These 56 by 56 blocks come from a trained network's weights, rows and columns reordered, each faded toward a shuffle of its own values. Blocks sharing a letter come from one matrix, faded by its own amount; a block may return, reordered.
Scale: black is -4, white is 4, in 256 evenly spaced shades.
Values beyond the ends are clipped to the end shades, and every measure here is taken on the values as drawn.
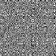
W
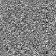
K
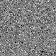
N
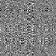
W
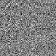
K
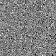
N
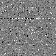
N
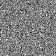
N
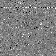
N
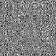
W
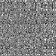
W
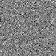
N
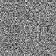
K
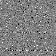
N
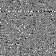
N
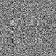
K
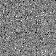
N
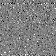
N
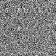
K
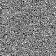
N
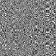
W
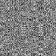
K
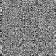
K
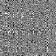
W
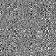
W
